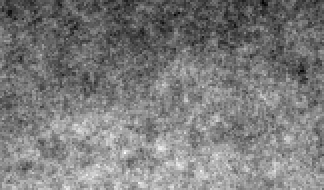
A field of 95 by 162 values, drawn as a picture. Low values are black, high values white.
No row or column stands out. No regular stripes run through it. Overall the values sit about 50% of the way up the scale. The values follow a bell shape. Values rise toward the bottom. The field is mottled with small blotches.
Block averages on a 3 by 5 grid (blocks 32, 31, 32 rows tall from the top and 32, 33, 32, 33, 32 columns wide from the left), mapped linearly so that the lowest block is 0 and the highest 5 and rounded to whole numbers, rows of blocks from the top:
0 0 0 0 0 / 2 2 3 3 2 / 4 5 5 4 4
